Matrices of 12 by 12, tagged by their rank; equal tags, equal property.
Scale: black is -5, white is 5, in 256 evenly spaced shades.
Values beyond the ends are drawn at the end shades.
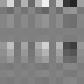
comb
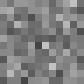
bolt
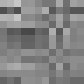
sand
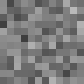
bolt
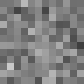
bolt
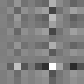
comb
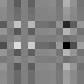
comb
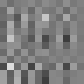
sand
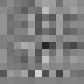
sand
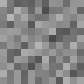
bolt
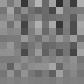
sand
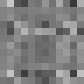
sand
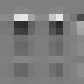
comb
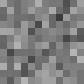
bolt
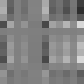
comb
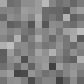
bolt
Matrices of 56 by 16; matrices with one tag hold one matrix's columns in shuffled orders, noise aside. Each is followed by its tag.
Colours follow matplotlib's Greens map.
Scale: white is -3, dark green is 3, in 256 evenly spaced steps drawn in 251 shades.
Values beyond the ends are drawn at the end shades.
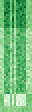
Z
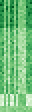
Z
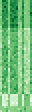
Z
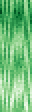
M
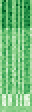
Z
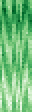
M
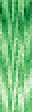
M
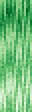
M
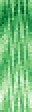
M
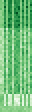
Z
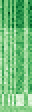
Z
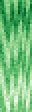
M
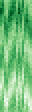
M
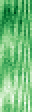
M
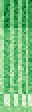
Z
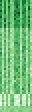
Z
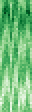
M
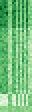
Z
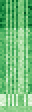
Z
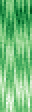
M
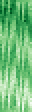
M
